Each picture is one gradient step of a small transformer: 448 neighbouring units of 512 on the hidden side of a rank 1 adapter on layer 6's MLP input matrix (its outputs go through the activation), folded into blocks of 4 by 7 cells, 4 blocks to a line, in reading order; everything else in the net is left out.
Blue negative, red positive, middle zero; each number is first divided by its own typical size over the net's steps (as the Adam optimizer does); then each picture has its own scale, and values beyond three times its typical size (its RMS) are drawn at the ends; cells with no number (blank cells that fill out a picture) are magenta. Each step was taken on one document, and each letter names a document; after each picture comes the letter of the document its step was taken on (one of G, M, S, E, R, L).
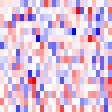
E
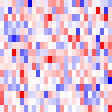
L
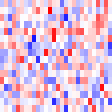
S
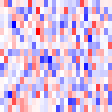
E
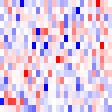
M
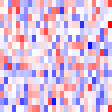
S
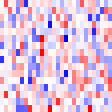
E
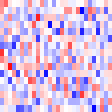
E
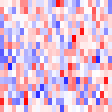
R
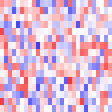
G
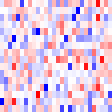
M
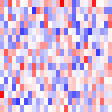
R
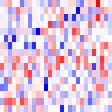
M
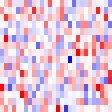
L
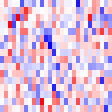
E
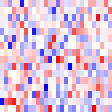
M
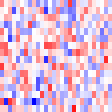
G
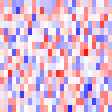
G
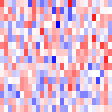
G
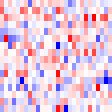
L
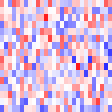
S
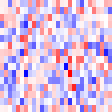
S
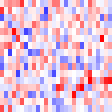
R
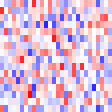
S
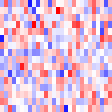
R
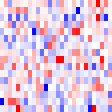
M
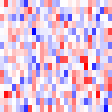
E
